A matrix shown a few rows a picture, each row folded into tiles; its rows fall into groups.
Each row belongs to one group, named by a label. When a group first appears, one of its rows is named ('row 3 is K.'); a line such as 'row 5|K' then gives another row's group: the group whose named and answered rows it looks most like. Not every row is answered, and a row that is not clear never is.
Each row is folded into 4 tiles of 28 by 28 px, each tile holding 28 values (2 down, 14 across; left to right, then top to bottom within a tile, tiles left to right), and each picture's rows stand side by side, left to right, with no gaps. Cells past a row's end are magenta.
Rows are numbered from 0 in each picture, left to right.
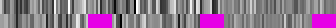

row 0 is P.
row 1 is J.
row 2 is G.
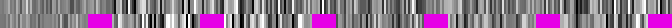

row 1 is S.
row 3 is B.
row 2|P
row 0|G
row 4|P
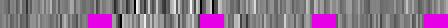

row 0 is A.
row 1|J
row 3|B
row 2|G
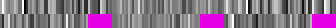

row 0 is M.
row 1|G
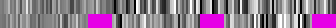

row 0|G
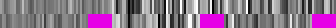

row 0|B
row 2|M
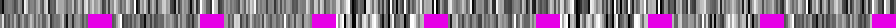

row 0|J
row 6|S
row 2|G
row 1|M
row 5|P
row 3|P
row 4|M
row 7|M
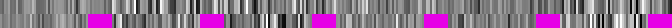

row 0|S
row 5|S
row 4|A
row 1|M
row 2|B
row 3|G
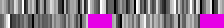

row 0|M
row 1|J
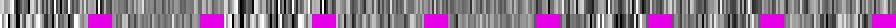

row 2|P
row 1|G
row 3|P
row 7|S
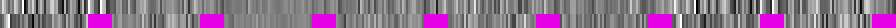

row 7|S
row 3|J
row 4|G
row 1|S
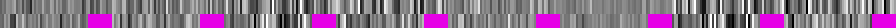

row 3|M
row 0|A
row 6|B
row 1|P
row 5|G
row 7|J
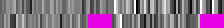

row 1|M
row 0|A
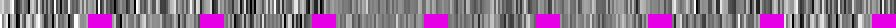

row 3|G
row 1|J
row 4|B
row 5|S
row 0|P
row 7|P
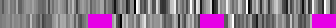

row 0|S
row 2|M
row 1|J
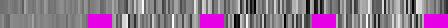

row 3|S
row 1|G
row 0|J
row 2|A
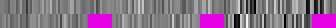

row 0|A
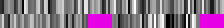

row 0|J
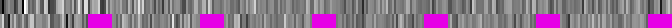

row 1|G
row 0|J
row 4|J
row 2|G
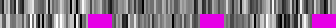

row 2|B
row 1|A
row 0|S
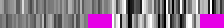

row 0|B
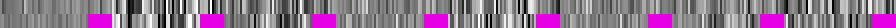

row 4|S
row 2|B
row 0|J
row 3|G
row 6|S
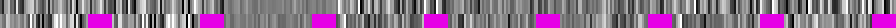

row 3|M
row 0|S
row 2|B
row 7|J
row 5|B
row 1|S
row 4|A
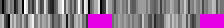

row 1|S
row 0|J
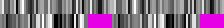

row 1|B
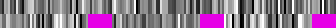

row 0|S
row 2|P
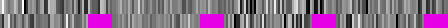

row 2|A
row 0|M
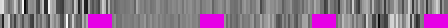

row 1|J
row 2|B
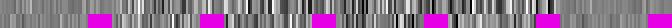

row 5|G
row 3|A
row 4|J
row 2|M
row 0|G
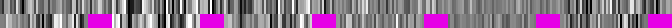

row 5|A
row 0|S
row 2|P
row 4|B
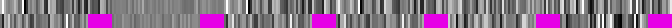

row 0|M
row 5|B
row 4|P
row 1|G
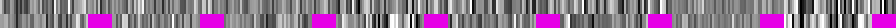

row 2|S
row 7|P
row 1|G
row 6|G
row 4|M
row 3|S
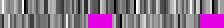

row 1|J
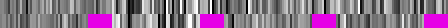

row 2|J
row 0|A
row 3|M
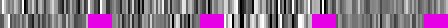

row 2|P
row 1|A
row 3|B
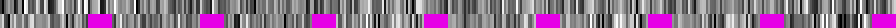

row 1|M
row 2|A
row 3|S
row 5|S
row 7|B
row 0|J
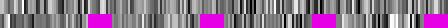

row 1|S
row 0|M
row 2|A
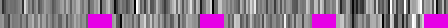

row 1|J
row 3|P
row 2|G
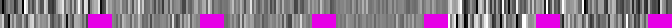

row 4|P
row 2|G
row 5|M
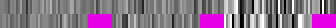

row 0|A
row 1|A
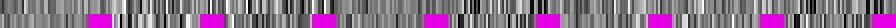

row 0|J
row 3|A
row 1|P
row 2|M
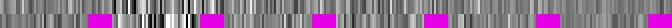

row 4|G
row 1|S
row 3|P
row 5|B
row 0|B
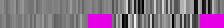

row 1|A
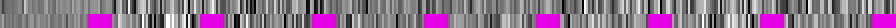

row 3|A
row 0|J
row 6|S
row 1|S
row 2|A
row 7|J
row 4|S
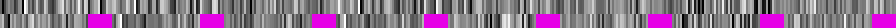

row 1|M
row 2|A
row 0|J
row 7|G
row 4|S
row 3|M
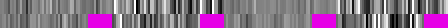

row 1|M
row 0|A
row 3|B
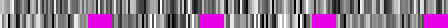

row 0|P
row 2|S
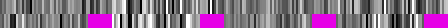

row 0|A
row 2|B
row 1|P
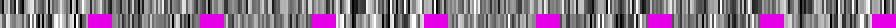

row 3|P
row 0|S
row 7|P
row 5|B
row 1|A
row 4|G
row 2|J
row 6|B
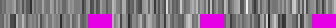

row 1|P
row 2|B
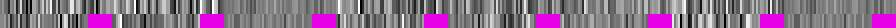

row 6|P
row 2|A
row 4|B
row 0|A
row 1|M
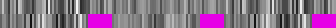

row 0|B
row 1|S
